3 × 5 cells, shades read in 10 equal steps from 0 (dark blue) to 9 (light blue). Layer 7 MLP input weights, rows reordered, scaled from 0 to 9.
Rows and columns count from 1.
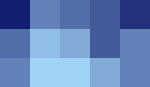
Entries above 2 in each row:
3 5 5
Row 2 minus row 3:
-1 -1 -2 -4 0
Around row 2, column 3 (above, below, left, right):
4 9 8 3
